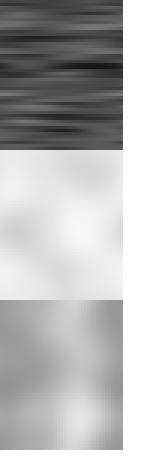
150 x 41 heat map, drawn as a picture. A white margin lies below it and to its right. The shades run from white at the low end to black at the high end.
It is made of 3 by 1 panels. Panel 1,1: high, streaked across. Panel 2,1: very low, smooth, faint in contrast. Panel 3,1: low, smooth.
